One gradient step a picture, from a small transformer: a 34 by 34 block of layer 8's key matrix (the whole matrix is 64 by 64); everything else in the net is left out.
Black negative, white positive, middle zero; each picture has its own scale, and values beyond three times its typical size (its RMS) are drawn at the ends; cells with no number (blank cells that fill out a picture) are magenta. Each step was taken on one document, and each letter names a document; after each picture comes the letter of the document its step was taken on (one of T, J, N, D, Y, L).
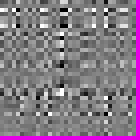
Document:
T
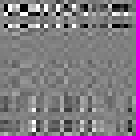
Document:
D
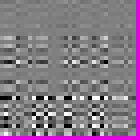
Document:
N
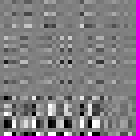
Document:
N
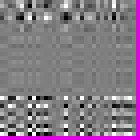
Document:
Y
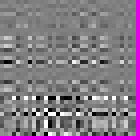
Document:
N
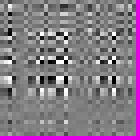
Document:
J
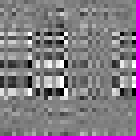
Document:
T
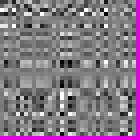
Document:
T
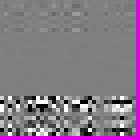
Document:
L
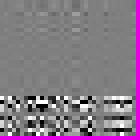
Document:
L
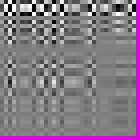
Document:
J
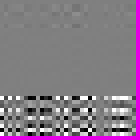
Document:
L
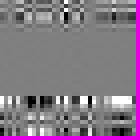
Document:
L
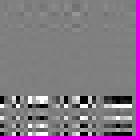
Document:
L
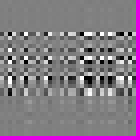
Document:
J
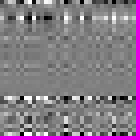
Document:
Y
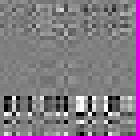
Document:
D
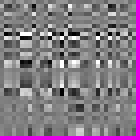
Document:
D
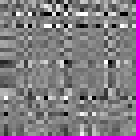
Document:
T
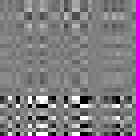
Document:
Y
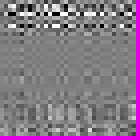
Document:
D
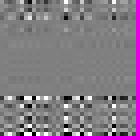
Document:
Y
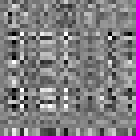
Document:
D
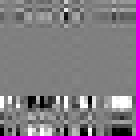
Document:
L
